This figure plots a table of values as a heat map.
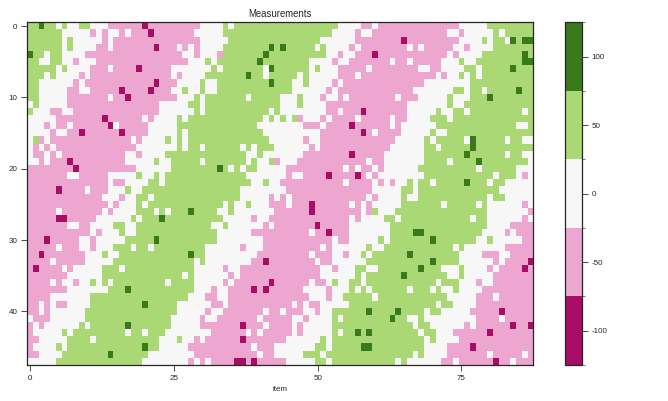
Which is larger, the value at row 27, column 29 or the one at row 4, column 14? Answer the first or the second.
the first
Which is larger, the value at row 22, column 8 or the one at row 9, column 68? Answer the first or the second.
the second
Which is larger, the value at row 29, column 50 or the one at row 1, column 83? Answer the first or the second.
the second
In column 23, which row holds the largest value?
27
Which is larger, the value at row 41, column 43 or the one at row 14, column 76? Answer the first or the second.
the second
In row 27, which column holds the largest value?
23
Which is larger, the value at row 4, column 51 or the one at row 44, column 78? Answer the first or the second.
the first
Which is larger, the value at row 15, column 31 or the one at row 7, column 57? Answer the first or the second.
the first
